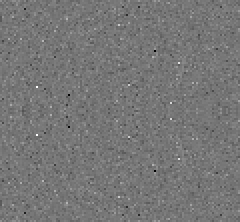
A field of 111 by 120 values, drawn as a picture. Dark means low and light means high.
Grain: fine. Slope: none. Histogram: heavy tails on both sides. Odd rows or columns: none. Stripes: none. Seam: none. Mirror symmetry: top to bottom.
